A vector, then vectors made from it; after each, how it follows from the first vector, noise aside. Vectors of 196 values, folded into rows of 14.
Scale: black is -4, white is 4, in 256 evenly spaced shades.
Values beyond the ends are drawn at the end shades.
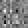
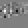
partly zeroed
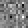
reversed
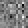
reversed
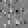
partly zeroed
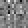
wrapped around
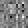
reversed
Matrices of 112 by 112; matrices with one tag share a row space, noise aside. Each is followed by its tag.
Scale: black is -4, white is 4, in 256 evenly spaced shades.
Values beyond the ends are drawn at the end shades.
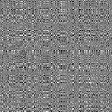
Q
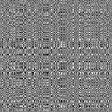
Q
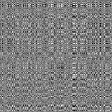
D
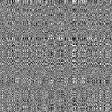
D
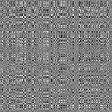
Q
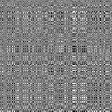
D
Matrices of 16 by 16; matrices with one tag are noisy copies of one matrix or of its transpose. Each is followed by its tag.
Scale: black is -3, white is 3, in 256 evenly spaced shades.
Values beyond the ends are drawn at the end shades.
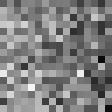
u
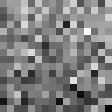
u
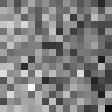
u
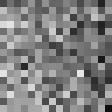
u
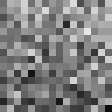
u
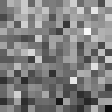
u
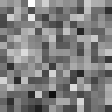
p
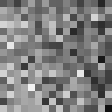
u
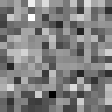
p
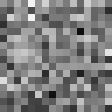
p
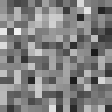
p
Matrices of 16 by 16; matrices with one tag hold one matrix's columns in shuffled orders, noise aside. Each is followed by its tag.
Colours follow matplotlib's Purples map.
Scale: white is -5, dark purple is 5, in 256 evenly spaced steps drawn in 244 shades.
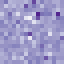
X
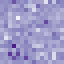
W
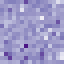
W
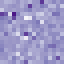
X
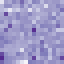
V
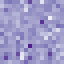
W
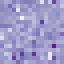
W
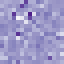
X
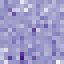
V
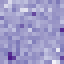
V
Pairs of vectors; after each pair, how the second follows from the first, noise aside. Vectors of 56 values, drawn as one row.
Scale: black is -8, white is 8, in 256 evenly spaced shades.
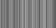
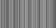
copied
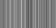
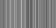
copied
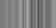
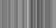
copied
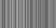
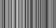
scaled up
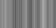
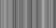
copied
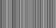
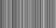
copied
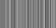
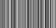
scaled up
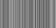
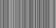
copied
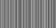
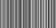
scaled up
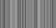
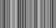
scaled up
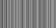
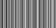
scaled up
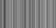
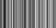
scaled up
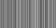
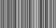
scaled up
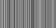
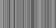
copied
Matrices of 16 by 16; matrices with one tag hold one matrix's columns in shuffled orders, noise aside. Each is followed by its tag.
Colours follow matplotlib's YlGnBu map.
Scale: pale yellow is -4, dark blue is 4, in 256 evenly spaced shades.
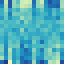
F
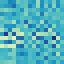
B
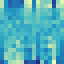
F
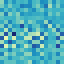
B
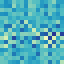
B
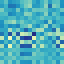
B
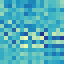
B
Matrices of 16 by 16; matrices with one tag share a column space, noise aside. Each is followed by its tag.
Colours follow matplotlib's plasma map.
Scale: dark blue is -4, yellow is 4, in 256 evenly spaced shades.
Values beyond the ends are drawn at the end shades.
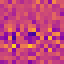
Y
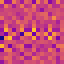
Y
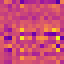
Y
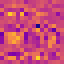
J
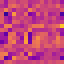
J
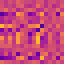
J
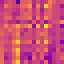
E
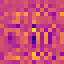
J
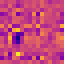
J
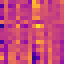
E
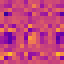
J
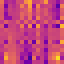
E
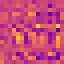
J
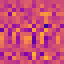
J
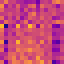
E
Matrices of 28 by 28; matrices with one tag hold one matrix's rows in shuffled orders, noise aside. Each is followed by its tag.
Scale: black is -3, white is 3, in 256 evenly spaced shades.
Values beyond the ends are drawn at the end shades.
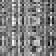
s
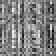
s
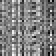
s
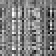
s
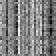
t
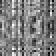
s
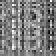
s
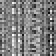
s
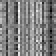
t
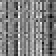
t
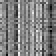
t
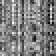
s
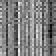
t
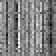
t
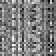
s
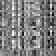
s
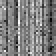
t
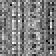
s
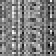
s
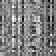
s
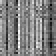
t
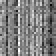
t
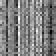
t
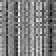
t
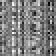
s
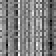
t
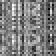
s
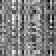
s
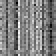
t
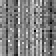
t
